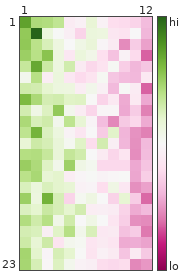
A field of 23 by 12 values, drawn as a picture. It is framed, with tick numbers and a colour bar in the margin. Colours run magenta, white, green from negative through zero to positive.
Stripes: none. Grain: fine. Average level on the scale: 50%. Slope: up to the left.
